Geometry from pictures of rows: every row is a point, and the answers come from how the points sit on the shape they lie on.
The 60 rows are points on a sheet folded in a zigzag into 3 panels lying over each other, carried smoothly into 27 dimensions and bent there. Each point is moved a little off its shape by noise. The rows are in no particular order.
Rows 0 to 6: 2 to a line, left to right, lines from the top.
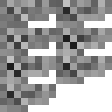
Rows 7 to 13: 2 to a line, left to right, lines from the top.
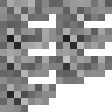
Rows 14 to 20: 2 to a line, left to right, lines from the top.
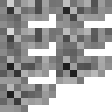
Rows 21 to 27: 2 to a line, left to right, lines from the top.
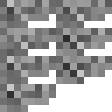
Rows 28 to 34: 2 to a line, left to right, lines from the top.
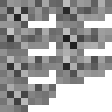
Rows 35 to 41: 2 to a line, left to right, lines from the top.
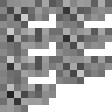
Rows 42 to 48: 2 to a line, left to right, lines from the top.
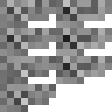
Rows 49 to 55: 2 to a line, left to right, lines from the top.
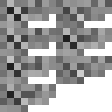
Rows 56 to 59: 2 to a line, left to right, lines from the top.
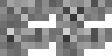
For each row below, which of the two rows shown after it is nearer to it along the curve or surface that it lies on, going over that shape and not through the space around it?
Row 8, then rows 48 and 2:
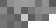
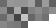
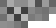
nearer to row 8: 48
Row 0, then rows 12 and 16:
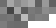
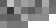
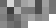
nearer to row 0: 16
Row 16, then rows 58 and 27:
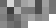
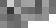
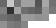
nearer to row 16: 58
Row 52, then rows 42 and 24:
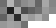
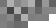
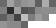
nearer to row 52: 24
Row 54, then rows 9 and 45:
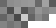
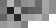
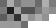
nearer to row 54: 45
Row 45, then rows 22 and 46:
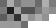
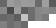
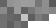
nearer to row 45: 22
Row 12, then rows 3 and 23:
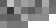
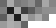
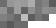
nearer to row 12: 3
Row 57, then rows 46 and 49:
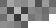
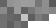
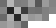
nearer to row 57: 49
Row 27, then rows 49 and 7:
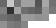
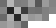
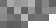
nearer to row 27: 7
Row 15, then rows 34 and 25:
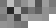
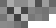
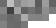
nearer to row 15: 34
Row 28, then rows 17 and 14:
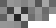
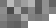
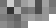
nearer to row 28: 17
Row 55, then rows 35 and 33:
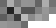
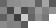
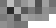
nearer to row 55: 35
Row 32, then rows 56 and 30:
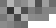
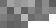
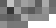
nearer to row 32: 56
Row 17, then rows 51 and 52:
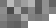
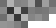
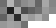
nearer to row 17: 51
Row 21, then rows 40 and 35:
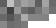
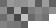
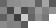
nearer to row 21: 35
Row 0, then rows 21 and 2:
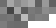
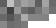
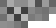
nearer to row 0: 2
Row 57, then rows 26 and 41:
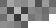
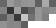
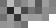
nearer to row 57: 41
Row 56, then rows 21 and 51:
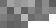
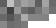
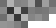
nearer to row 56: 51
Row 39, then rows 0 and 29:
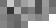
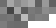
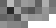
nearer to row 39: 0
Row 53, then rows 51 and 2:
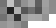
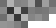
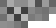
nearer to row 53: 51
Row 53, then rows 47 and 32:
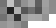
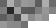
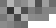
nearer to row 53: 32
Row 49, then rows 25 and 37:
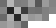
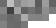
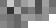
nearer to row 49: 37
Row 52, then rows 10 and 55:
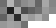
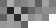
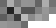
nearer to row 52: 10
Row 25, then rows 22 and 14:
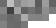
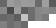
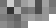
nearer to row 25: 14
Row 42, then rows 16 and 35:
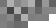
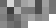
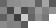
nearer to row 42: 16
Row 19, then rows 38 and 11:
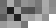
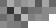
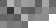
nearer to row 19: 11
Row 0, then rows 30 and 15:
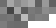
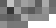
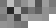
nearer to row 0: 15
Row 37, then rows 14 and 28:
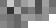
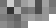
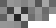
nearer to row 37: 14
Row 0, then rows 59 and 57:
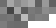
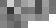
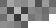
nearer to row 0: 59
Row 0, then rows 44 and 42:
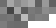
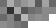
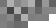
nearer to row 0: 44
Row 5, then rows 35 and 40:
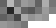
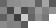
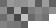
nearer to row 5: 35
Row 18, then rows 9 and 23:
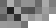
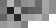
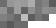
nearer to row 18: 9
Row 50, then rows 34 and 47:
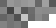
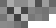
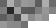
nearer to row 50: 47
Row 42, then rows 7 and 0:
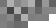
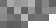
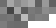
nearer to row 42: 7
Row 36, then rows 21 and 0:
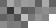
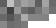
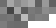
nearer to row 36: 21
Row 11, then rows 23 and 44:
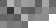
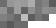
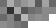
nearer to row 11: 44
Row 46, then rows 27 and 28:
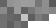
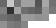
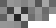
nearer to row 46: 28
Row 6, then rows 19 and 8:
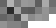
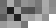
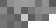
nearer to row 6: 19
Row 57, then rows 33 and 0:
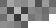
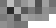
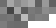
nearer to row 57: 33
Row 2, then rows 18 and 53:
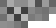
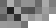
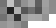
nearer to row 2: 53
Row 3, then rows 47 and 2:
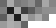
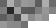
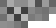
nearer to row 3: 47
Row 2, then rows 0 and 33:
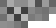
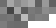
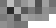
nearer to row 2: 33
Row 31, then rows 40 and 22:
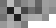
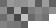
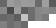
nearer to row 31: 40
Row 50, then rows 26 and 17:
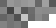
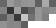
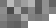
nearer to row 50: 26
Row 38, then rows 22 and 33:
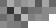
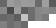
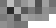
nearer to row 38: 33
